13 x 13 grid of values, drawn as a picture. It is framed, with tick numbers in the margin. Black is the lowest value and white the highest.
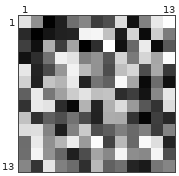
Histogram: flat. Ninth with the lowest average: top left. Mirror symmetry: none. Slope: none. Odd rows or columns: none.
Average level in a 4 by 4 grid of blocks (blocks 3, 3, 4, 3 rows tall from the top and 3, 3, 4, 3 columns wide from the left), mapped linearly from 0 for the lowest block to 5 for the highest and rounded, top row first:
0 1 2 3 / 1 5 4 2 / 4 2 2 1 / 4 2 3 3
